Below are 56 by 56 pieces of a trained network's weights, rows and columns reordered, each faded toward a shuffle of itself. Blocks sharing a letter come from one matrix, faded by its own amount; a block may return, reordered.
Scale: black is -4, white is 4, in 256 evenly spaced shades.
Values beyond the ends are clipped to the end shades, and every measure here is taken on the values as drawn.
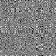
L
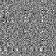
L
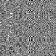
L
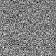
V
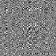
L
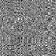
L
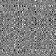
L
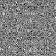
V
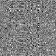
V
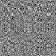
L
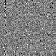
V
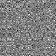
V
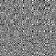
L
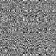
L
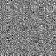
V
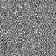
V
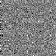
V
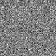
V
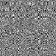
L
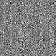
L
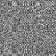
V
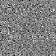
V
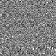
V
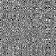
L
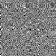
V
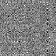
V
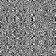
L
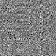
V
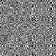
L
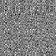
L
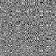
L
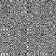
L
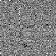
V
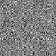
L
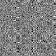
L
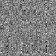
V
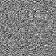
V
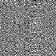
L
